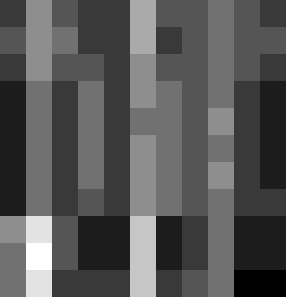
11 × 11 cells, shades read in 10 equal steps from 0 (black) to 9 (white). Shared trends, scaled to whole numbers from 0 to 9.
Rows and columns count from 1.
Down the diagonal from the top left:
2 5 3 4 2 5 4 3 4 1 0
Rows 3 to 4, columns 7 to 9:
3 3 4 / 4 3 4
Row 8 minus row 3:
-1 -1 -1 0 0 0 1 0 0 -1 0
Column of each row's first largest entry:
6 6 2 6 9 6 6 6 2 2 2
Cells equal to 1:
19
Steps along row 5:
up down up down up same down up down down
